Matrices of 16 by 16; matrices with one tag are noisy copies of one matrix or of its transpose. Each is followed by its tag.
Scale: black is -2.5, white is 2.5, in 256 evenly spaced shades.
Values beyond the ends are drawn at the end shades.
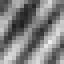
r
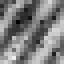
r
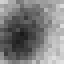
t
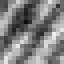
r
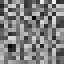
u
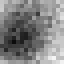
t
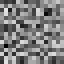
u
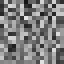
u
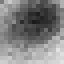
t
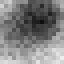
t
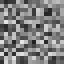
u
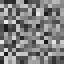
u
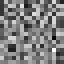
u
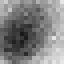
t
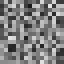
u
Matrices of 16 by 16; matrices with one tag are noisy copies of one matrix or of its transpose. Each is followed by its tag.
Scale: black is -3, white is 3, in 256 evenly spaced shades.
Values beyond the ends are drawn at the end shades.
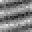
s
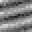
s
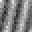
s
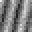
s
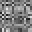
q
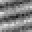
s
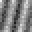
s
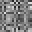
q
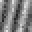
s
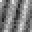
s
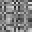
q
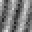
s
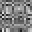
q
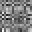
q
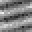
s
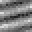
s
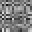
q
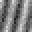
s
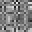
q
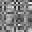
q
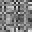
q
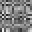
q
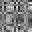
q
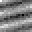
s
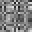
q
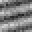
s
